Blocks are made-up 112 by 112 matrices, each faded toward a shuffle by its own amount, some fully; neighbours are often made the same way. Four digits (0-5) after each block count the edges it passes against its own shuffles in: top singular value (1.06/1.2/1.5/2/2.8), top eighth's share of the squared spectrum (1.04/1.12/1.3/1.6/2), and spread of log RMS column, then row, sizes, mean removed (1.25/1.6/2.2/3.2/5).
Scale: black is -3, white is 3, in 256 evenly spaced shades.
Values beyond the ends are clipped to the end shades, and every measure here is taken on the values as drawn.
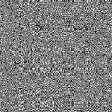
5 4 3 3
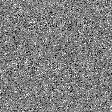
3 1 0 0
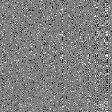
4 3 2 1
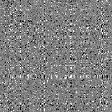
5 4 3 2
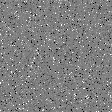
0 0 0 0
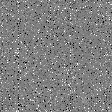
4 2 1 0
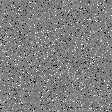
0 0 0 0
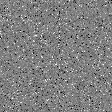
2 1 0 0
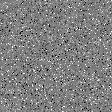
3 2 0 1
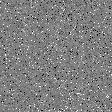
0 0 0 0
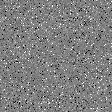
2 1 0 0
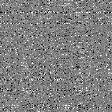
4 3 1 3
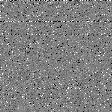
3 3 0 2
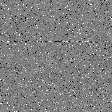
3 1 0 1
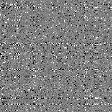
4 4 2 3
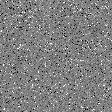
2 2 0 1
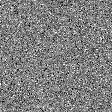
0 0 0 0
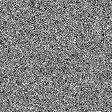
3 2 0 0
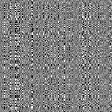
5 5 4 3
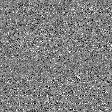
1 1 0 3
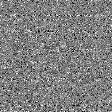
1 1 0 3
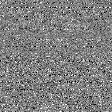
1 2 0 4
